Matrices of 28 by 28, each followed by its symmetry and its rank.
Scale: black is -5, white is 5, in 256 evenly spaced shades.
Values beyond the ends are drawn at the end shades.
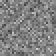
symmetric, full rank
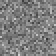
neither, full rank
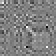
symmetric, rank three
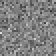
neither, full rank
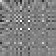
symmetric, rank three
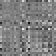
antisymmetric, rank two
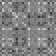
symmetric, rank three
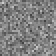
neither, full rank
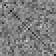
symmetric, full rank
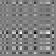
neither, rank one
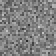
neither, full rank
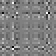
antisymmetric, rank two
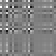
symmetric, rank one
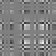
symmetric, rank one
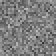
symmetric, full rank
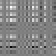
neither, rank one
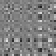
antisymmetric, rank two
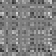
antisymmetric, rank two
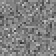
neither, full rank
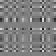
neither, rank one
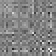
symmetric, rank three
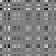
symmetric, rank one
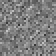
symmetric, full rank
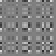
symmetric, rank one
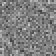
symmetric, full rank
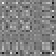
symmetric, rank three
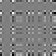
symmetric, rank one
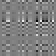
neither, rank one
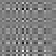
neither, rank one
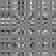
antisymmetric, rank two
